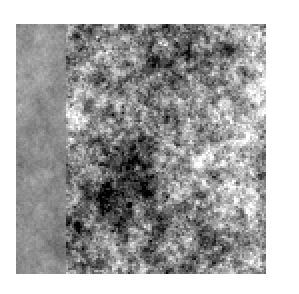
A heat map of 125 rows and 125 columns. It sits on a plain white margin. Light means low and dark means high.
No regular stripes run through it. The left part is calmer, up to a seam about 20% of the way across. Neither half mirrors the other. The field is mottled with small blotches.
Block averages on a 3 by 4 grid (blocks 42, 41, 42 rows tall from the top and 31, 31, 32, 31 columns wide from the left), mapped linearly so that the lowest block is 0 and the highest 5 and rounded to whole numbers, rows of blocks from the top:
2 3 4 1 | 2 5 3 0 | 3 5 4 2
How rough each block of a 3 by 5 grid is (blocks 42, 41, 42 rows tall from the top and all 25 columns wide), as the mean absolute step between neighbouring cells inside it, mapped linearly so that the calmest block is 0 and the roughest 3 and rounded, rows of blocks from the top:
0 3 3 3 3 / 0 3 3 3 3 / 0 3 3 3 3
